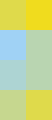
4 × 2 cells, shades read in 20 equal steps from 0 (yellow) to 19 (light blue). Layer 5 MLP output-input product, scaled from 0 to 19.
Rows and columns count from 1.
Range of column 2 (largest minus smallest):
13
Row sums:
4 32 29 14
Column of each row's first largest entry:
1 1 1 1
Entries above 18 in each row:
0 1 0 0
